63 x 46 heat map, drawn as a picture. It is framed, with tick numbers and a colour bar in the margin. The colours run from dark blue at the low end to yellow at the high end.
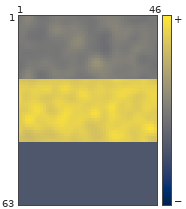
The table splits into 3 rows of 1 panel. Panel 1,1: middling, blotchy, faint in contrast. Panel 2,1: very high, blotchy, faint in contrast. Panel 3,1: low, flat.
